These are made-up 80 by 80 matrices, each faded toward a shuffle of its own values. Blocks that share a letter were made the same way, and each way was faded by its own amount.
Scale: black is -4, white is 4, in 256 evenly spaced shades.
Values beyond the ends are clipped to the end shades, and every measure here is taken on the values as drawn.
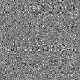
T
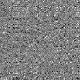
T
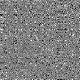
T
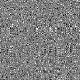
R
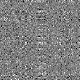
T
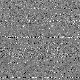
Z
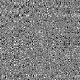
R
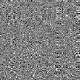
R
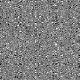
T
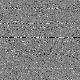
Z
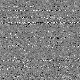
Z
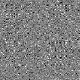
R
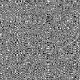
T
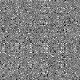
R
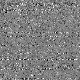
Z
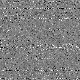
Z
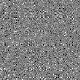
R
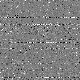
Z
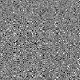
T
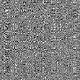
T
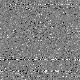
Z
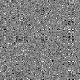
R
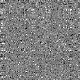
R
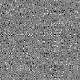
R
